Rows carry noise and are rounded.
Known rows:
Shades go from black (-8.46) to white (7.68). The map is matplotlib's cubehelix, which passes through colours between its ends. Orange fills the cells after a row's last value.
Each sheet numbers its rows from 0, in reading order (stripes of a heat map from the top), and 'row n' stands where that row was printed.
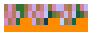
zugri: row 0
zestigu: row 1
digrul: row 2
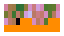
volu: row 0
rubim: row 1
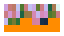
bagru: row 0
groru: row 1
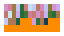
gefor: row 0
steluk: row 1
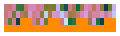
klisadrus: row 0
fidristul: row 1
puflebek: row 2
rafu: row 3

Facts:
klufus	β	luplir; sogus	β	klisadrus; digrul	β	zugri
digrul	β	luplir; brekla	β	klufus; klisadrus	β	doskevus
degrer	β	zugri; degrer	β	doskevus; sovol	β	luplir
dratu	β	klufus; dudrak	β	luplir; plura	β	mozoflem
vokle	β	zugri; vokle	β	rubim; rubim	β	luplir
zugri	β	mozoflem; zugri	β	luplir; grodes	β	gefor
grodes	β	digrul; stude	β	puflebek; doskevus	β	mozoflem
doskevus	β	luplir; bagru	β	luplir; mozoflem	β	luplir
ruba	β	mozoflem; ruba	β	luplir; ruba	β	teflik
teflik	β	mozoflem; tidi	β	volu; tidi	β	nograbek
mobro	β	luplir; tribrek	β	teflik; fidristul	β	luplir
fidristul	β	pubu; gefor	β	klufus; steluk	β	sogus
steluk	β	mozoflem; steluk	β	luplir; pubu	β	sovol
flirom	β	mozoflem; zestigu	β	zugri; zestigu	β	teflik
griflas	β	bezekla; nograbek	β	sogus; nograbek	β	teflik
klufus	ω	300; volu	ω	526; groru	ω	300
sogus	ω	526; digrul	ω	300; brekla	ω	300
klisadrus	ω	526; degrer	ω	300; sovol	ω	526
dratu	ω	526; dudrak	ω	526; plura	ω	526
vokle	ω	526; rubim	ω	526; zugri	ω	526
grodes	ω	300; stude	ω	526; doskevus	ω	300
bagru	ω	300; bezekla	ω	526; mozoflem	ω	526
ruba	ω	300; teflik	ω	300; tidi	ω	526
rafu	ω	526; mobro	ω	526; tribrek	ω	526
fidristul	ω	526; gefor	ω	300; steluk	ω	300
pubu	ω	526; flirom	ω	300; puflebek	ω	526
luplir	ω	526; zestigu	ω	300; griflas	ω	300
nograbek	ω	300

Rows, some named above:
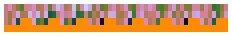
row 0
plura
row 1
doskevus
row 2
flirom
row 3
tidi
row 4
tribrek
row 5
rubim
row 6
tidi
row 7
zugri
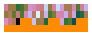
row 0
volu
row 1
brekla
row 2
doskevus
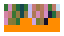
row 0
luplir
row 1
teflik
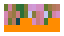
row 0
mozoflem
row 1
vokle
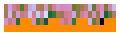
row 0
dratu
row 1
degrer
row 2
vokle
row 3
nograbek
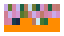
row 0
groru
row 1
stude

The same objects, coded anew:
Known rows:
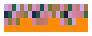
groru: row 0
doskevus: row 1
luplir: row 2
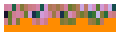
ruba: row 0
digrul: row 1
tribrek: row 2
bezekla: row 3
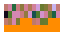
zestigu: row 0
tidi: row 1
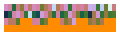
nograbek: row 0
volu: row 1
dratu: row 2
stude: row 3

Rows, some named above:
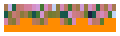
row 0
fidristul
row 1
rafu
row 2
mozoflem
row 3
nograbek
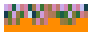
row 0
griflas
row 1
vokle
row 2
bezekla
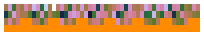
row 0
vokle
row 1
puflebek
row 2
teflik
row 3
degrer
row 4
bagru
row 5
bezekla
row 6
plura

